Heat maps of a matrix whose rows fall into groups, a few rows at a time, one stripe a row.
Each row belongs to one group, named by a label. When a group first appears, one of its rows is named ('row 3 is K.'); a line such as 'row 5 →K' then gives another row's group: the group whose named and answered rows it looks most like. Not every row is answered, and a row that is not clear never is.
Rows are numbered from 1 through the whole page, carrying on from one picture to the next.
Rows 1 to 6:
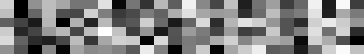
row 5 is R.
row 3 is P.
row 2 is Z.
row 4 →Z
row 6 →P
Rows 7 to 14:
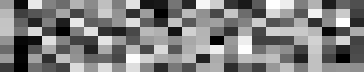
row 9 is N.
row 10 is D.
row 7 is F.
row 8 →Z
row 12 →R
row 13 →R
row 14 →F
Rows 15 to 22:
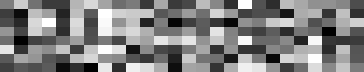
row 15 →D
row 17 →F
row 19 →R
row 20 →Z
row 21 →D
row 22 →P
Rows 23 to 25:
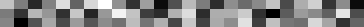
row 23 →Z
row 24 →N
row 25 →R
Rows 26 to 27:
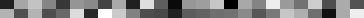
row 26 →D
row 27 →F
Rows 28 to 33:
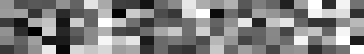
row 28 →Z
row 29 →P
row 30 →F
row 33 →F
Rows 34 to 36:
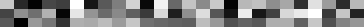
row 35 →D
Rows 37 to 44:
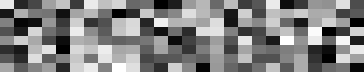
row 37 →Z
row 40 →F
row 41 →D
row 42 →F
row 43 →F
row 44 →N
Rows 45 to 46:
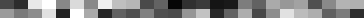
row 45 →F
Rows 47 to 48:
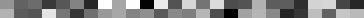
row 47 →R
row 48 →P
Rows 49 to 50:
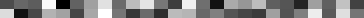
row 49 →P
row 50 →Z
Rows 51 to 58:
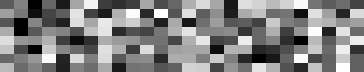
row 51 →D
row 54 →Z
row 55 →P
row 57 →N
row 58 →P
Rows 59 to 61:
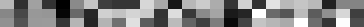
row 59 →D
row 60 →N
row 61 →N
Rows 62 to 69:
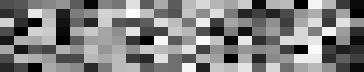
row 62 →R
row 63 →N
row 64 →P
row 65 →N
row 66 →D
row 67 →R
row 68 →D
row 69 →R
